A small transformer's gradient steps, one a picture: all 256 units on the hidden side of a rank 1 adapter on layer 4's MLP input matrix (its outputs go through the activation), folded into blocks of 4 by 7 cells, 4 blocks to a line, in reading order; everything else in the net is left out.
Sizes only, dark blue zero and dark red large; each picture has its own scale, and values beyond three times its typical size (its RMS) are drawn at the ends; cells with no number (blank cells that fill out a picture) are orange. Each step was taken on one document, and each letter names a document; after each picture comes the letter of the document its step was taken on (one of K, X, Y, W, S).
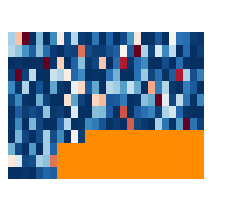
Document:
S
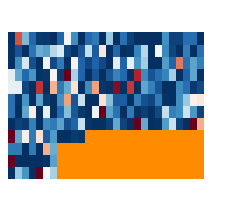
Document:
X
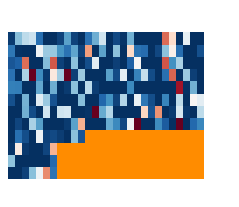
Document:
X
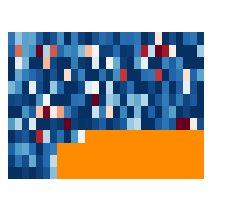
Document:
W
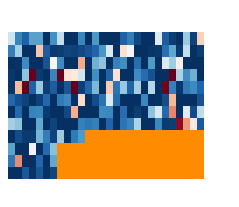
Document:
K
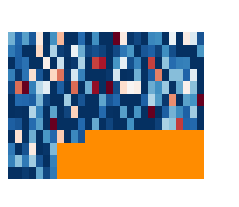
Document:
K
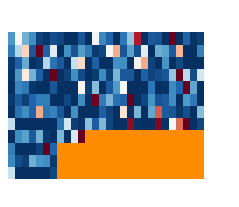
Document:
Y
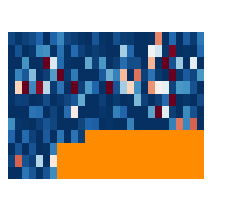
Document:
K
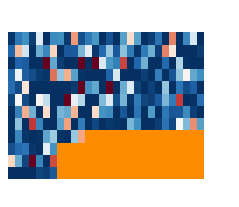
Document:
S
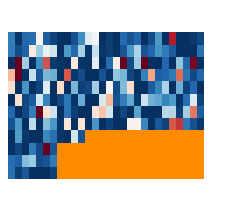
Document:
W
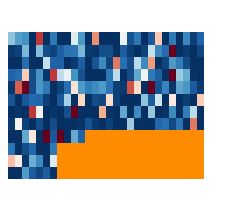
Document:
K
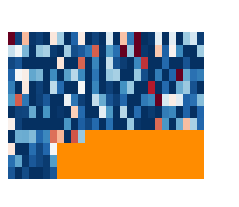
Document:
S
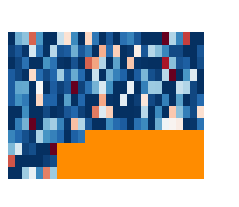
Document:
X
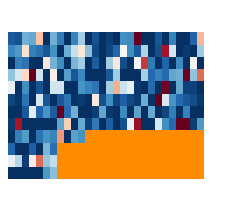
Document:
W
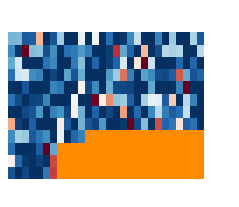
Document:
Y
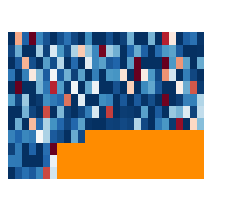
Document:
X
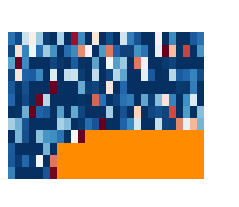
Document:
Y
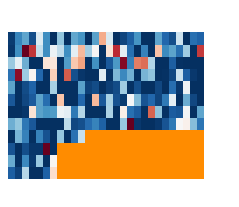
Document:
Y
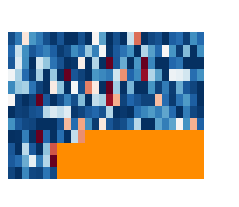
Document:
Y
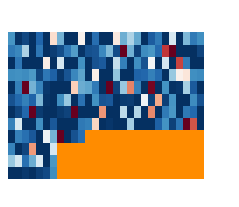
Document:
K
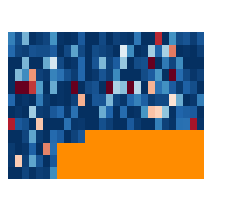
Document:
K
